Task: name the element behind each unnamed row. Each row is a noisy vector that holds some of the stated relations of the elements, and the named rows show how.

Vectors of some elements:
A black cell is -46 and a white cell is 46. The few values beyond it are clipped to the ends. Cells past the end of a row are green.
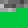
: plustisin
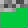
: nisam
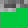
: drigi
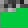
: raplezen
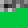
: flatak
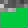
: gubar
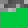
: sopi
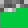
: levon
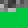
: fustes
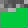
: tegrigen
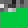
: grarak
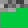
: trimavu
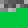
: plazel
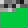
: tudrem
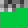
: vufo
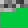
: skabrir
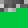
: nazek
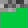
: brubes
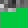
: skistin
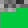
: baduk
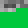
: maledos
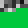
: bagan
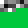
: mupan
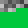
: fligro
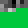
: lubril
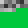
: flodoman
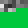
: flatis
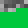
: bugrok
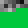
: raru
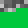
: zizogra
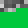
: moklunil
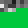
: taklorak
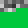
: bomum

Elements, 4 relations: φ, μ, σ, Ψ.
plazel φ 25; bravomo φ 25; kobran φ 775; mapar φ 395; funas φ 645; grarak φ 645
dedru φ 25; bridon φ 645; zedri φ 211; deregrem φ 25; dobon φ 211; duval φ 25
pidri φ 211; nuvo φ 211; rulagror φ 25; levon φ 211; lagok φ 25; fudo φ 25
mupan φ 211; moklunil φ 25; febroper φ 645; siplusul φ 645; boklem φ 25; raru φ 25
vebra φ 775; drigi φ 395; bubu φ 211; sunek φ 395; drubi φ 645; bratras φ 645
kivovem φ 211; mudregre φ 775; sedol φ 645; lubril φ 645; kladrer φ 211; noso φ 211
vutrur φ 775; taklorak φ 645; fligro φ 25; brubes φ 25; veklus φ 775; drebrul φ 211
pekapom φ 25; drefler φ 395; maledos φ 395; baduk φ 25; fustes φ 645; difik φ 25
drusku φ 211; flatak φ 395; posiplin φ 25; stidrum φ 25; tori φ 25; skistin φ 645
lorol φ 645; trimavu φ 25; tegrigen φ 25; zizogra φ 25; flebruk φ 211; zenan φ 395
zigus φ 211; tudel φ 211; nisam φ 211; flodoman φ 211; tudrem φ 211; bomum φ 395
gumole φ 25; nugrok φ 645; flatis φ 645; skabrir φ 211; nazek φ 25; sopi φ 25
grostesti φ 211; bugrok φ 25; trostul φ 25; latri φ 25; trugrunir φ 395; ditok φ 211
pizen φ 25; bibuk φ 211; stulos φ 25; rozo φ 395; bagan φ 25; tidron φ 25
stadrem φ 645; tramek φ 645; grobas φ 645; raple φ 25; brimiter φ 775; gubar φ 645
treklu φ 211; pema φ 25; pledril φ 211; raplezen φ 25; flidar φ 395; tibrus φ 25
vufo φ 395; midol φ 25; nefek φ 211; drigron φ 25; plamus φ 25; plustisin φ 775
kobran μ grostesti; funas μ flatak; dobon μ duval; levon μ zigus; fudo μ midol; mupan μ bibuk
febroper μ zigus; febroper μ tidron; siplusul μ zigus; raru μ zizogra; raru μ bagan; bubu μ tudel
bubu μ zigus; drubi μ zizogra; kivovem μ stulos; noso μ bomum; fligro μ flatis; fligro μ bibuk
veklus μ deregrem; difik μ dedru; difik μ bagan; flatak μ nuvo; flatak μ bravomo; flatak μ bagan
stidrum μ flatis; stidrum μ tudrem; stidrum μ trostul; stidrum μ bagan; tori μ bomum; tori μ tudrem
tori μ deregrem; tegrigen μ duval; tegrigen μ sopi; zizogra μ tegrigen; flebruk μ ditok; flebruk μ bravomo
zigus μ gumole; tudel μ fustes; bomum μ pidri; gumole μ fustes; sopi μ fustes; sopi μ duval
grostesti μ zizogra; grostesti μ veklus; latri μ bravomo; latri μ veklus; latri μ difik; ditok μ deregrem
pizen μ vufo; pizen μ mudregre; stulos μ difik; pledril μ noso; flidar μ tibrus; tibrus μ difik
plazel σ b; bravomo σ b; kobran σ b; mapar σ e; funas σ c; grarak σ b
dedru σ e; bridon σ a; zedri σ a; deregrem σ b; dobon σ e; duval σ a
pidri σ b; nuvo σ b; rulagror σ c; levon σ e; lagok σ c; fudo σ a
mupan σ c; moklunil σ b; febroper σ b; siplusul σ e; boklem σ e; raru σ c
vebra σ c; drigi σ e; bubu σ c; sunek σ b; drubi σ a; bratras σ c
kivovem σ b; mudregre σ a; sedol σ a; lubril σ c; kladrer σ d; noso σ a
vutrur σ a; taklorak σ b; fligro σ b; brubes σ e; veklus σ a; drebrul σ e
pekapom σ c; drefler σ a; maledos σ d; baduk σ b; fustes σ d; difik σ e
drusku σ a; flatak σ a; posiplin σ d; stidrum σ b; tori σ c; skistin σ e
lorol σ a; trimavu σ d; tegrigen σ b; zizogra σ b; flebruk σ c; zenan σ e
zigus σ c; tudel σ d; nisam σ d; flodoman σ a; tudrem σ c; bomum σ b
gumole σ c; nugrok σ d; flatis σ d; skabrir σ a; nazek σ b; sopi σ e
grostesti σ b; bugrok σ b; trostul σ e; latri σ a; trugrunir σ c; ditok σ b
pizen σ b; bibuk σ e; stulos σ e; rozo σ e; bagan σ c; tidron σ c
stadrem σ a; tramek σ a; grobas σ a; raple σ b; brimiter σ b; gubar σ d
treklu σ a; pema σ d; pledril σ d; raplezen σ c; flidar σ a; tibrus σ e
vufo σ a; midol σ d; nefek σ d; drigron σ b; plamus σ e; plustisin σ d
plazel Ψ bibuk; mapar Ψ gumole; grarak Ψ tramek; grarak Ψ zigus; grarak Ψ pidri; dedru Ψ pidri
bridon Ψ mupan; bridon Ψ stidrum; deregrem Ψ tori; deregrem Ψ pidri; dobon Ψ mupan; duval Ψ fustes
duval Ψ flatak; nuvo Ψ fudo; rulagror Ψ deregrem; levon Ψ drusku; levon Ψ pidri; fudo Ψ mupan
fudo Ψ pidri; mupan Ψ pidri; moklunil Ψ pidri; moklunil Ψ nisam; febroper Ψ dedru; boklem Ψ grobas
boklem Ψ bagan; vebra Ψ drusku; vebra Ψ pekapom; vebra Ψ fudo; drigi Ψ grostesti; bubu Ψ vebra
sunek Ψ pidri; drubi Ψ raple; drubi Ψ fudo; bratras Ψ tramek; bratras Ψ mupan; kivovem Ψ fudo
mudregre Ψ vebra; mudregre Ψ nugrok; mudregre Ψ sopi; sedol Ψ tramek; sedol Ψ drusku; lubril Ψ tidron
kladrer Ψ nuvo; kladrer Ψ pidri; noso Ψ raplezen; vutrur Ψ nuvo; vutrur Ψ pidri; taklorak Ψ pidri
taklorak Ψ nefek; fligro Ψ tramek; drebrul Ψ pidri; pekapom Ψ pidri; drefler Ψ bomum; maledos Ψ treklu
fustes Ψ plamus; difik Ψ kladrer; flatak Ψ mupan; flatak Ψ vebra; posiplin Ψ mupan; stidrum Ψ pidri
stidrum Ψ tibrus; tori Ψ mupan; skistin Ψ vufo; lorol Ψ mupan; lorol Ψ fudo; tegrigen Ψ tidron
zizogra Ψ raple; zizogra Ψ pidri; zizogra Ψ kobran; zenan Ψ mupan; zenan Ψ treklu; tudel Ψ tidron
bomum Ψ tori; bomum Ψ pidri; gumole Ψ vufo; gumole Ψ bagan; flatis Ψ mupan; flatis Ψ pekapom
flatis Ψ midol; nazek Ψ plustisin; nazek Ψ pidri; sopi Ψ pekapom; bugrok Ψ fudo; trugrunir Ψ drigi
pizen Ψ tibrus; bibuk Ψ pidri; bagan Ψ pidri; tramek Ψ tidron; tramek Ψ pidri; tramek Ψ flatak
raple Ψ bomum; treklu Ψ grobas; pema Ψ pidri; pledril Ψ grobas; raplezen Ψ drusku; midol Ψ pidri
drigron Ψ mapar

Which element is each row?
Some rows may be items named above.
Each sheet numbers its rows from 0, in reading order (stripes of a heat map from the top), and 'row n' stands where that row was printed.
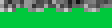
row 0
vufo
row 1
duval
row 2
funas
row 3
kobran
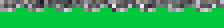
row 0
kivovem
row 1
sedol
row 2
febroper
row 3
fligro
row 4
dedru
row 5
flatis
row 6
brimiter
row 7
kladrer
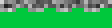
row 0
dobon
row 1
boklem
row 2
flidar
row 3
nuvo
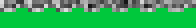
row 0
pidri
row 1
drebrul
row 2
sunek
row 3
posiplin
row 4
sedol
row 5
dobon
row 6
pledril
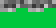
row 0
drefler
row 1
treklu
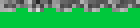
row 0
rozo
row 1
vufo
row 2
bugrok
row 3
bugrok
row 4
sopi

